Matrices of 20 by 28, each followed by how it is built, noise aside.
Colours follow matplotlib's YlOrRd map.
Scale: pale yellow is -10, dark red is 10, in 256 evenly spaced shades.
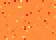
sparse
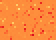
sparse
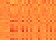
low rank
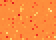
sparse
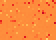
sparse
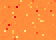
sparse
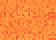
low rank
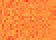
low rank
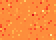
sparse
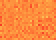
low rank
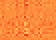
low rank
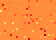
sparse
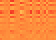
low rank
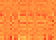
low rank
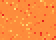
sparse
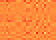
low rank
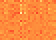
low rank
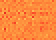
low rank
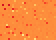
sparse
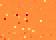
sparse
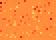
sparse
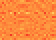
low rank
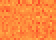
low rank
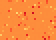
sparse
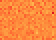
low rank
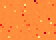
sparse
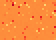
sparse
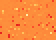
sparse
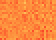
low rank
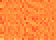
low rank
